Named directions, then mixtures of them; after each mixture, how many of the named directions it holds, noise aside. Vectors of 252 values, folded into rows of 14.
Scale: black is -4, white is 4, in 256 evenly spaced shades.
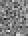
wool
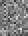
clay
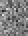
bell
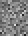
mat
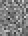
three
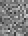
three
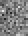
two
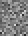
one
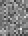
one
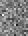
two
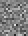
three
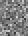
three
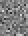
two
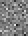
three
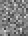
two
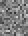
three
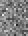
two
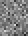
three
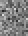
one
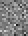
three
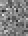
one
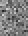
one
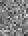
three
